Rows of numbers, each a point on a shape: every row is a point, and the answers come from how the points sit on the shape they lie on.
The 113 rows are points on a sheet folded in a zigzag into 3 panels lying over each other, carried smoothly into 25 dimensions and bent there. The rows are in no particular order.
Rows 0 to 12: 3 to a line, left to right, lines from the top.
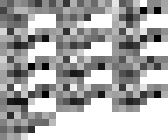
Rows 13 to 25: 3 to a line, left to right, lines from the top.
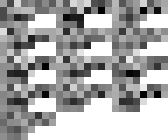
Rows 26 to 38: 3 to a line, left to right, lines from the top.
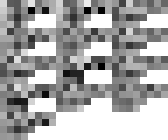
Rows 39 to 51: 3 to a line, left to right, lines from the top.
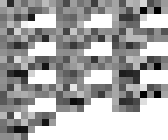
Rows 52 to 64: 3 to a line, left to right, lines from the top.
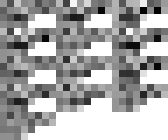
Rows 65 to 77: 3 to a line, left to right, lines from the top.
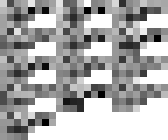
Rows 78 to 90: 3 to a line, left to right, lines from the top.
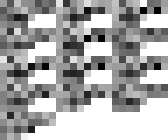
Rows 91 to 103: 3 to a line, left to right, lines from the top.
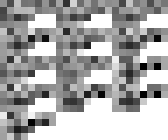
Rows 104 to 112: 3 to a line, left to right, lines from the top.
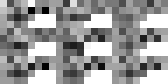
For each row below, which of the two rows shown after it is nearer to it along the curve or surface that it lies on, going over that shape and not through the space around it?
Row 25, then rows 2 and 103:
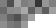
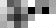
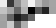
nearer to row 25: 2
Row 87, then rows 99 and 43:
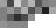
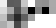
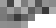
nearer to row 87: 43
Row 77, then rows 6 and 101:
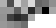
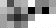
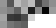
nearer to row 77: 6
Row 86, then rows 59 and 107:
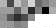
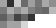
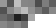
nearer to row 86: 107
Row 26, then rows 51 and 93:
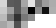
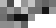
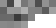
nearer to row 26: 93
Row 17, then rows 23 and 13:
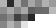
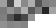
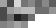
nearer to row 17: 13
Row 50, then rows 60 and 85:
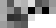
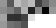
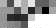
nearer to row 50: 60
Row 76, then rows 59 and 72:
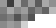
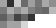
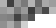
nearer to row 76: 72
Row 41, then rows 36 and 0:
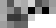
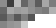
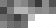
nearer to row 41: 0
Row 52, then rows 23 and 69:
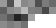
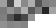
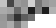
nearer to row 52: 23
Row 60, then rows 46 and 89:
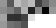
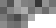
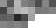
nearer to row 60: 46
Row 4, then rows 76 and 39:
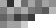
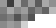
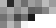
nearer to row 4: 39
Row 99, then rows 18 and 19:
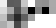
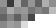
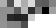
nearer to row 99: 19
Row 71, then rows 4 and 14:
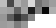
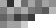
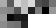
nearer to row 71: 14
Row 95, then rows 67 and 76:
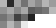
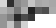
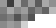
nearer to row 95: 67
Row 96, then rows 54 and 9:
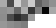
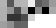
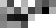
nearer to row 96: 54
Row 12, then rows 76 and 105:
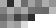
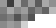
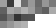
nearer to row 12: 105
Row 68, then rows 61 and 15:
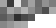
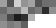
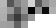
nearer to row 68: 61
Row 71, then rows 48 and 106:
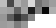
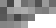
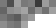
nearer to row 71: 48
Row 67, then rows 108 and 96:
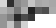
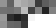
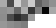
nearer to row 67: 96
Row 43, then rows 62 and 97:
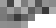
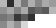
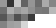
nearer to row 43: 97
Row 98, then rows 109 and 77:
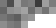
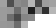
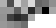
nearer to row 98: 109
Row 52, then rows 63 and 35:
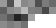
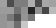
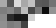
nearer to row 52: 35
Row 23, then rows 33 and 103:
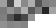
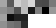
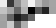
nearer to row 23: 33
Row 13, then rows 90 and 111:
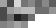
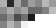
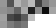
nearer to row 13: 90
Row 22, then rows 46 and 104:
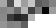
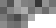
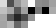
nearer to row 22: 104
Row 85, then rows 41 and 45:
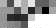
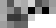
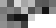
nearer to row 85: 45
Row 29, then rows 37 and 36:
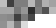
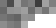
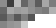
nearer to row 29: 36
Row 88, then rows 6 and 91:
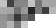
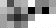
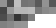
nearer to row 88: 6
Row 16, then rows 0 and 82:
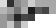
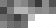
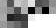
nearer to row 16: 82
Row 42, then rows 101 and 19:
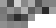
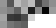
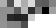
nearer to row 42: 19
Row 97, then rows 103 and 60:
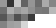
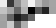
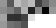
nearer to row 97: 103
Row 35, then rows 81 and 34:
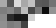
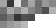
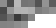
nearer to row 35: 34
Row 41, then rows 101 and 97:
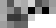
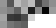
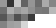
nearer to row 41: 101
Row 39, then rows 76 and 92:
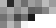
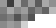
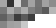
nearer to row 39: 92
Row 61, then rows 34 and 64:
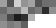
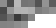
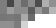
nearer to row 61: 34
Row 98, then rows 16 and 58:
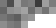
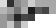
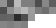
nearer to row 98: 58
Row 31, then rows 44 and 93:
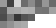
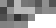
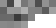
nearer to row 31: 44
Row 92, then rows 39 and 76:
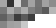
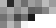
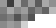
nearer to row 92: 39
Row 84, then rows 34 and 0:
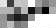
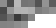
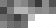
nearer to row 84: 34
